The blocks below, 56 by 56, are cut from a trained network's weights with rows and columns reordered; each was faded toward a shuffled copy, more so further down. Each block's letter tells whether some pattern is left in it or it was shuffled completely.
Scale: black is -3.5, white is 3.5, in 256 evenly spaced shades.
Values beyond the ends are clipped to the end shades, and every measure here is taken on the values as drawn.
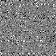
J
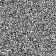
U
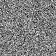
U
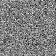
J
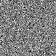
U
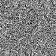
J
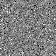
U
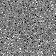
U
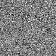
J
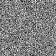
J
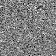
J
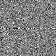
J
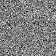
J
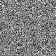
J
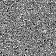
U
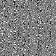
J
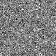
J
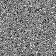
U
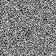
U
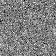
U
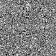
J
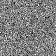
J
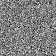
U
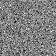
U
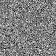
U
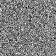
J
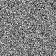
U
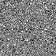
J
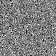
U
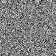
J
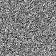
U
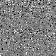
J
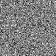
J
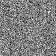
J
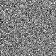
J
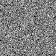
J
